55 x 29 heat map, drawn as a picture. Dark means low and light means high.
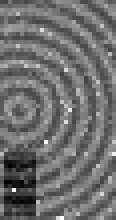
Odd rows or columns: none. Rings: centred on the middle left. Odd patch: lower, in the bottom left. Ninth with the lowest average: bottom left.
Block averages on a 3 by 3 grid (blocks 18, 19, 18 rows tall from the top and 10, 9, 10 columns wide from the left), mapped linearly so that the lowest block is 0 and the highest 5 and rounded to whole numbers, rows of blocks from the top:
555 | 555 | 055
